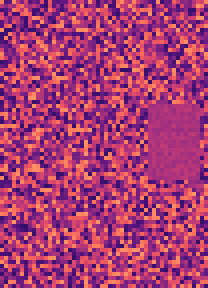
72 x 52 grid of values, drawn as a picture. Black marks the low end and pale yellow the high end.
Overall the values sit about 50% of the way up the scale. There is no overall slope. The halves do not mirror each other. No regular stripes run through it. Fine speckle covers the field. The middle right is the calmest part. In the middle right lies a patch that is calmer than the rest.
